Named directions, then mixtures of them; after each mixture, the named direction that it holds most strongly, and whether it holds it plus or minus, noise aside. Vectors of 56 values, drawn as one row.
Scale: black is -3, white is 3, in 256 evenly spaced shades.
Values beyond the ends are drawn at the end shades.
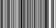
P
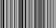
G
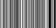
P, minus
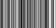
P, plus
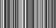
G, minus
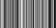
P, minus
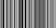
G, plus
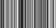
G, plus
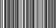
G, minus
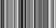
G, plus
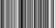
P, plus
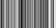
P, plus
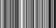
P, minus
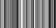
P, minus
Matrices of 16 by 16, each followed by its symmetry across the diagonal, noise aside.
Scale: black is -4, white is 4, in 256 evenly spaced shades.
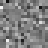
antisymmetric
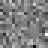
antisymmetric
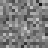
neither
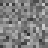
neither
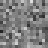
antisymmetric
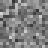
antisymmetric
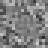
antisymmetric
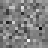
antisymmetric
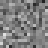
antisymmetric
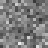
neither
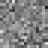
neither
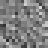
antisymmetric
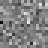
neither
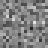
neither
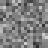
antisymmetric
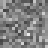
neither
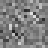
antisymmetric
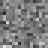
neither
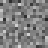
antisymmetric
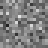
neither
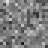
neither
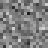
antisymmetric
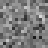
neither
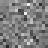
neither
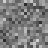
neither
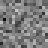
neither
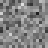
neither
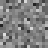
antisymmetric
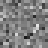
antisymmetric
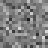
antisymmetric
